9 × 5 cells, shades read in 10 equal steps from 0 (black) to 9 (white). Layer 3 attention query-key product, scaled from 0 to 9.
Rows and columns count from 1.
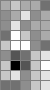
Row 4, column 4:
5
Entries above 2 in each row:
5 5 5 5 5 5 4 5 5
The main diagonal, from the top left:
6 6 5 5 4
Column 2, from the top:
7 6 8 9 9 3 0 8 4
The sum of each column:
50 54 52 55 59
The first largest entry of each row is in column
2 3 2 2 2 5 5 2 5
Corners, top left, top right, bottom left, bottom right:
6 4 4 8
